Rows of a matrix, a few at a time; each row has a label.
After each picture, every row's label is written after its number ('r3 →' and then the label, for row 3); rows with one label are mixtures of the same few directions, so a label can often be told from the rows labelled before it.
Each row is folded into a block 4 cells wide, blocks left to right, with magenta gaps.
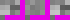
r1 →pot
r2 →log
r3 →pot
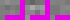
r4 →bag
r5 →bag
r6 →pot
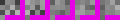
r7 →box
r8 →box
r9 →box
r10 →pot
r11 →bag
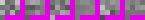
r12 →box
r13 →bag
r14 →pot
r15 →bag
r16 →pot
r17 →pot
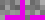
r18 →pot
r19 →box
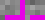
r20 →log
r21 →bag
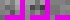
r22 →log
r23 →bag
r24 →pot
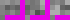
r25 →bag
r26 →log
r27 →pot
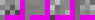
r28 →box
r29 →bag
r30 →log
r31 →bag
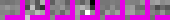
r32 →bag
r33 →pot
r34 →box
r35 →log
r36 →box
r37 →pot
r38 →bag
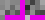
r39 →box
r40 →log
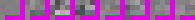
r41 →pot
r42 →box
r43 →box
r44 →pot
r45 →pot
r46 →bag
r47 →bag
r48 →pot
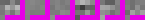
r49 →bag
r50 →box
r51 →pot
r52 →bag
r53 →bag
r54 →box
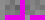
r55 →bag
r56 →pot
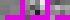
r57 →pot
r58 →log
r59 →bag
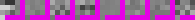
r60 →bag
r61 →pot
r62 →box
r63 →bag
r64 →box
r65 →box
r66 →pot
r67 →box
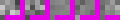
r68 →log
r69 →pot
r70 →bag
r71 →log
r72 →bag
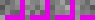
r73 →log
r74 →box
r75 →bag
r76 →bag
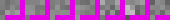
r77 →box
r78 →pot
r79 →pot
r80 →bag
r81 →box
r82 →pot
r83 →box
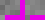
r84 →log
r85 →log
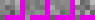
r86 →log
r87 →pot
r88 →pot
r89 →box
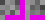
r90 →box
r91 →bag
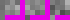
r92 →bag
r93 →pot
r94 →log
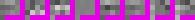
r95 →bag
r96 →box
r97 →bag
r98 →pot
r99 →bag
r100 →bag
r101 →bag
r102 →bag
